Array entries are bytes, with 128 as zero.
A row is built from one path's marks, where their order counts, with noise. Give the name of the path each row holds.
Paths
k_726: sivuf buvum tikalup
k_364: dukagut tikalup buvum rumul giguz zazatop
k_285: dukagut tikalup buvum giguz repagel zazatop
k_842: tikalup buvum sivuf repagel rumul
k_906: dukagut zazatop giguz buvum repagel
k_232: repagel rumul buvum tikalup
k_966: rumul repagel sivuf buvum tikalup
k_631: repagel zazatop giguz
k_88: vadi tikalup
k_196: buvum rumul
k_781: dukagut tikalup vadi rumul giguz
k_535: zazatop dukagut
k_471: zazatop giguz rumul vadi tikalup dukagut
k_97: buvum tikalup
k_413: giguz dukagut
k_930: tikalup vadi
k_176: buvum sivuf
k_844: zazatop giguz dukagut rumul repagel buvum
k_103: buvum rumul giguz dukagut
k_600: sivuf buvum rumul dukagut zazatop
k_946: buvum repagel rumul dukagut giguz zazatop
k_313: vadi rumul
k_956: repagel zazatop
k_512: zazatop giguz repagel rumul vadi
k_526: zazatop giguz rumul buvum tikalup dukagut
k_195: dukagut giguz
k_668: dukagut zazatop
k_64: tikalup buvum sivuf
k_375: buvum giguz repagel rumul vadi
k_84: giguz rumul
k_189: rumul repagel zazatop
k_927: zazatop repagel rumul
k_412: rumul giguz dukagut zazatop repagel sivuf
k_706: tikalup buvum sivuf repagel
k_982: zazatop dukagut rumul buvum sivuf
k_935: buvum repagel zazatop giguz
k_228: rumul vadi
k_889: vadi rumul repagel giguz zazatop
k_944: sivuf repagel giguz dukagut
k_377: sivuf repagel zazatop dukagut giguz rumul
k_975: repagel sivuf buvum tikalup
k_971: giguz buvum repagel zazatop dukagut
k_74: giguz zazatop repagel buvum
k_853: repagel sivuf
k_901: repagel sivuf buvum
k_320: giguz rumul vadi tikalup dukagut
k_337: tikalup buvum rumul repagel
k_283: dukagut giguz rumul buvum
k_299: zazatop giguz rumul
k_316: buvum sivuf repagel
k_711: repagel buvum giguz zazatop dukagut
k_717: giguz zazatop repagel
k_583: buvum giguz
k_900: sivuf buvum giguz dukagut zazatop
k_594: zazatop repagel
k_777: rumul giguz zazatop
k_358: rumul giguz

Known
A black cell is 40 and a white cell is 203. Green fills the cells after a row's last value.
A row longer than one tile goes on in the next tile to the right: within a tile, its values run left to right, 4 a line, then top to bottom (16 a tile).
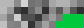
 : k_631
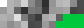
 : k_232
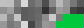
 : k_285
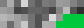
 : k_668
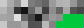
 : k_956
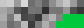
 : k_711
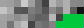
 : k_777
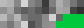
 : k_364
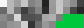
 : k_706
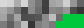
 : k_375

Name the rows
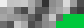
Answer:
k_196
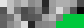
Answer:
k_726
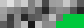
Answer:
k_583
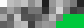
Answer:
k_97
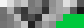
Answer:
k_316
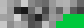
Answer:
k_594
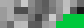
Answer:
k_982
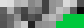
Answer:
k_176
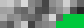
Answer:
k_103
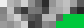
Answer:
k_966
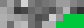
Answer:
k_535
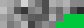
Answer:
k_512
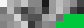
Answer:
k_842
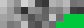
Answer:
k_889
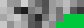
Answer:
k_927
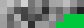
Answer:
k_74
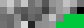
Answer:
k_900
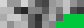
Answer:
k_189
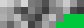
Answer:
k_946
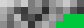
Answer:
k_935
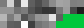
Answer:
k_195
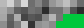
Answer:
k_971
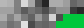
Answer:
k_320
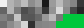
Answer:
k_64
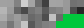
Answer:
k_471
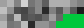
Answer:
k_717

